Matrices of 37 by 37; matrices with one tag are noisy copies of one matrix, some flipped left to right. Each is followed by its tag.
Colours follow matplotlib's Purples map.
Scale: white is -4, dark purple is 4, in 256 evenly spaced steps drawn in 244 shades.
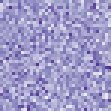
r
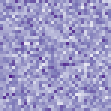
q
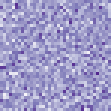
r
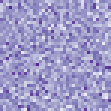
r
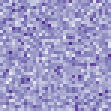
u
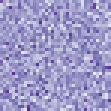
r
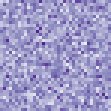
q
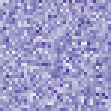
q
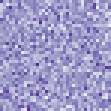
r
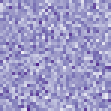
r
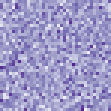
r
